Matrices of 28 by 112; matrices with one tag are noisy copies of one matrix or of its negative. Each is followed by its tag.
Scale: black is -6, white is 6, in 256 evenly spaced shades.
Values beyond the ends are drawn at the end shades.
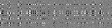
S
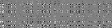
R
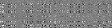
R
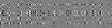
S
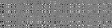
R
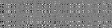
R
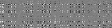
R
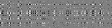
S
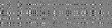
S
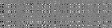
R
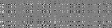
R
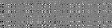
R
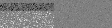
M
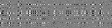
S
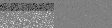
M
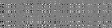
R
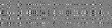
S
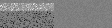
M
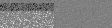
M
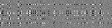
S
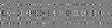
S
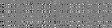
R
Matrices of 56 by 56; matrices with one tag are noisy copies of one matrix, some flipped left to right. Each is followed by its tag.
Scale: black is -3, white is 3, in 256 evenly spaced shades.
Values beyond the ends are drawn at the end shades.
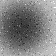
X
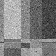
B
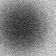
X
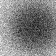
X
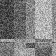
B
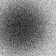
X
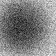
X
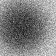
X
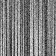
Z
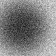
X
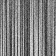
Z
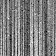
Z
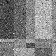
B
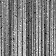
Z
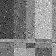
B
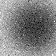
X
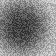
X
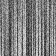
Z
